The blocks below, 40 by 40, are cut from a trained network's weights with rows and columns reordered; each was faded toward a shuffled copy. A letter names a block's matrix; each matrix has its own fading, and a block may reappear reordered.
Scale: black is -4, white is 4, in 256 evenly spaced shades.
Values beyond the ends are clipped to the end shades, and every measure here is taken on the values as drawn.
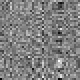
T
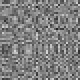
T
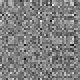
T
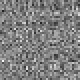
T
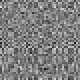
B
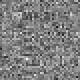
B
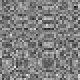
B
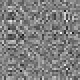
T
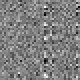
T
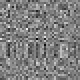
T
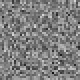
B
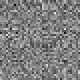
T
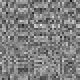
B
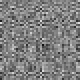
T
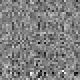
T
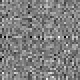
T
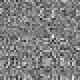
B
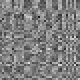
B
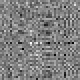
T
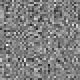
B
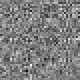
B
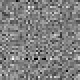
T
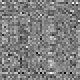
T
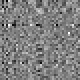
T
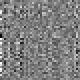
B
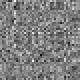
B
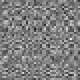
T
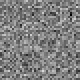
B
